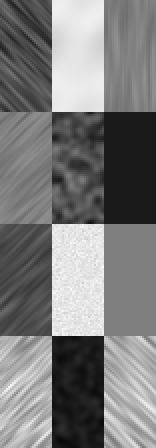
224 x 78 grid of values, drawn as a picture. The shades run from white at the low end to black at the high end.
It is made of 4 by 3 panels. Panel 1,1: high, slanting down to the right. Panel 1,2: very low, smooth, faint in contrast. Panel 1,3: middling, streaked downward, faint in contrast. Panel 2,1: middling, slanting up to the right, faint in contrast. Panel 2,2: high, blotchy. Panel 2,3: very high, flat. Panel 3,1: high, slanting up to the right, faint in contrast. Panel 3,2: very low, fine-grained, faint in contrast. Panel 3,3: middling, flat. Panel 4,1: low, slanting up to the right. Panel 4,2: very high, blotchy, faint in contrast. Panel 4,3: low, slanting down to the right.
